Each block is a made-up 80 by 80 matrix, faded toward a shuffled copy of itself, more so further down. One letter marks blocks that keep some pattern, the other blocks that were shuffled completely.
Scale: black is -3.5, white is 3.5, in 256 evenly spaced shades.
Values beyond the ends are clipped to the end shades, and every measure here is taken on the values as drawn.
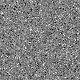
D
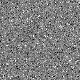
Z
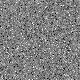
D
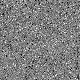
D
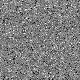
D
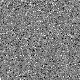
Z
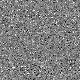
Z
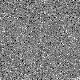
Z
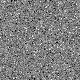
D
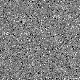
Z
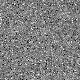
Z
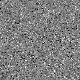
Z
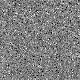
Z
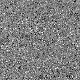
Z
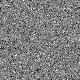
D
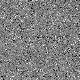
Z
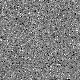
D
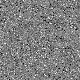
D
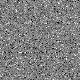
Z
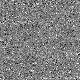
Z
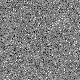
D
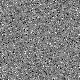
D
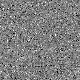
Z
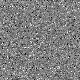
Z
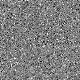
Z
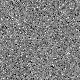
D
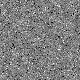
D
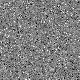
D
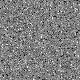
D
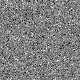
D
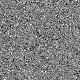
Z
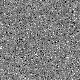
D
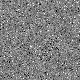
D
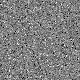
D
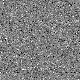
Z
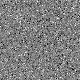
D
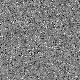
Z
